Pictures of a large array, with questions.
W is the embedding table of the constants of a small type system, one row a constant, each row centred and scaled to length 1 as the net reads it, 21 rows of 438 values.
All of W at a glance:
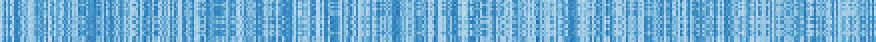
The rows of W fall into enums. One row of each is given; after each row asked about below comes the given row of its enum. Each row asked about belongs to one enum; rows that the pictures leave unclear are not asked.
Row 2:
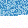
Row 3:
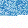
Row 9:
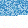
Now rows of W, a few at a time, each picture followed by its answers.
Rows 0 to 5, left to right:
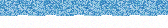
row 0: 9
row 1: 3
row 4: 9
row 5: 3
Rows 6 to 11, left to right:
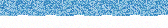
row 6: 3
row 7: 3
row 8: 2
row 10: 2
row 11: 2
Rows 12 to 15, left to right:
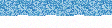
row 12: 9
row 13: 9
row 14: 2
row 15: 9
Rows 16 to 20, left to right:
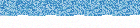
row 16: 3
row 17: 9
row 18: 2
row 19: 2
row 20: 2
